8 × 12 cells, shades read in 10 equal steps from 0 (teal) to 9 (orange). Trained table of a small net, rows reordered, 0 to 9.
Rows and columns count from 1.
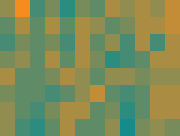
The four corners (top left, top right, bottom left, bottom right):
5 7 5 4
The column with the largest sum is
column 12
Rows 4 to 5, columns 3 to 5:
3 6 3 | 3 4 6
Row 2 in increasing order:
3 3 3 3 4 5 6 6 6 6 6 7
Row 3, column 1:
2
